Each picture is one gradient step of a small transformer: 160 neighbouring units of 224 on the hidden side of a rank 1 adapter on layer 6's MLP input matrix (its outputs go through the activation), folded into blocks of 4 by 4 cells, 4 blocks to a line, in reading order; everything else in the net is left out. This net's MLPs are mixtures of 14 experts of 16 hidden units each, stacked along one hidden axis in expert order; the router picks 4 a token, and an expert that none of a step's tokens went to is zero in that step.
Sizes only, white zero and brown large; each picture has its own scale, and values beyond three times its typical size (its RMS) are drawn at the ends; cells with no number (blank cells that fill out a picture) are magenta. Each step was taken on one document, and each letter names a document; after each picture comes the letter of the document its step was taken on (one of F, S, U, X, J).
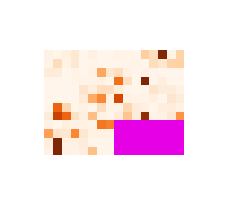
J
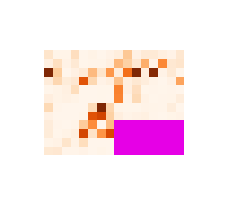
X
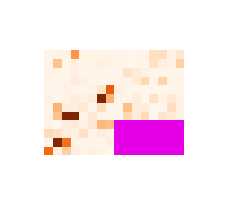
J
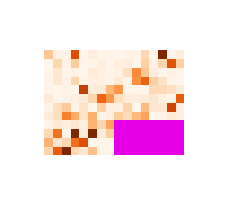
J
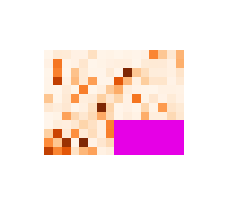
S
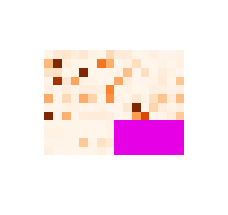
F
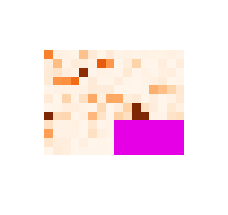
F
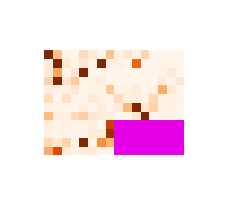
F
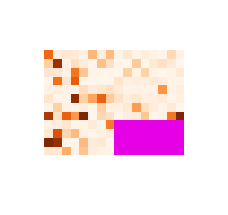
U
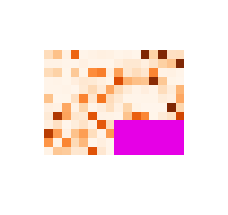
J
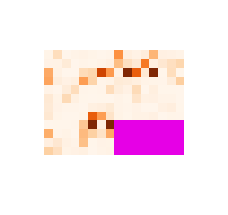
X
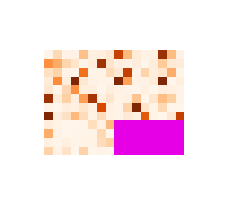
F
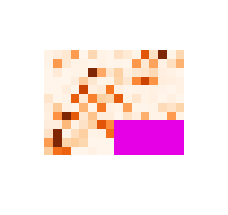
J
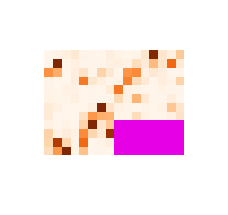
S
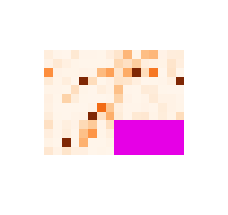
X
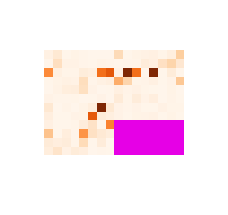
X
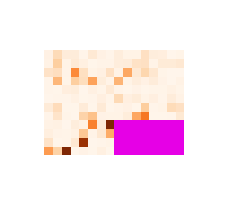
S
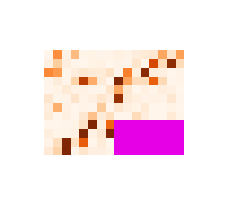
S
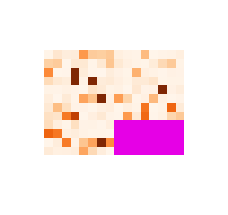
U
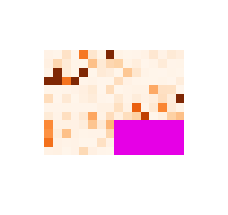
F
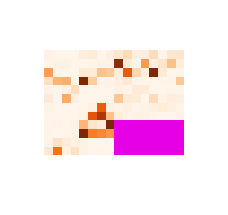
X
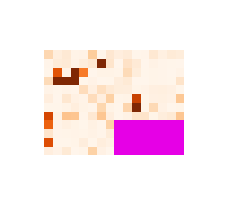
F
